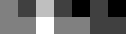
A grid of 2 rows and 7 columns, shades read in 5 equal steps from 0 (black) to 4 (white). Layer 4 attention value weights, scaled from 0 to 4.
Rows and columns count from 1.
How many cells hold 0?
2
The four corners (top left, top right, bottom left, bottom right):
2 0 2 1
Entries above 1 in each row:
2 5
